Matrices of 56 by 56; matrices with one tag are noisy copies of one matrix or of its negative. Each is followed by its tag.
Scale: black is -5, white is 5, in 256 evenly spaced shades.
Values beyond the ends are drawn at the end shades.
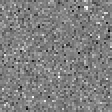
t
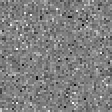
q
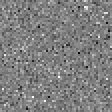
t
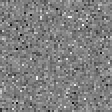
q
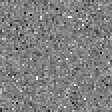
q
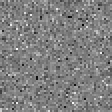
q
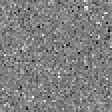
t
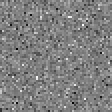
q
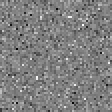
q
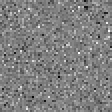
t
